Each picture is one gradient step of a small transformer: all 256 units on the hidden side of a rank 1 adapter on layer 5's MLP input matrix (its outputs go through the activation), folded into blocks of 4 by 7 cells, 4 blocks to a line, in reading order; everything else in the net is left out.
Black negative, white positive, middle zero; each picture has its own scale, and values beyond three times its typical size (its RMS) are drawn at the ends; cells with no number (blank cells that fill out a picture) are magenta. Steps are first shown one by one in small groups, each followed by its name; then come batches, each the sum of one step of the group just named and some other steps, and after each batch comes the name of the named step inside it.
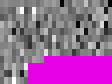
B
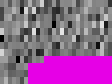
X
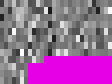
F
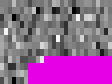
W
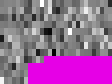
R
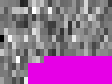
R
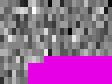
B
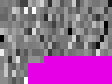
X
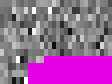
W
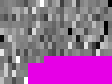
R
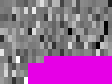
W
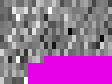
F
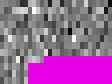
B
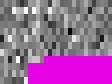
F
